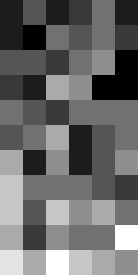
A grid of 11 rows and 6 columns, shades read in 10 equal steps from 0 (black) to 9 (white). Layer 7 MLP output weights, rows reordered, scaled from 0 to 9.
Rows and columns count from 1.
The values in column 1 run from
1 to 8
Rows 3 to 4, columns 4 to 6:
4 5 0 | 5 0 0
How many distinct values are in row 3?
5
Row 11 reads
8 6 9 7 6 5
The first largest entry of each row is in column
5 3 5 3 1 3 1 1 1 6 3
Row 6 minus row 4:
1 3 0 -4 3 4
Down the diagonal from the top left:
1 0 2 5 4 4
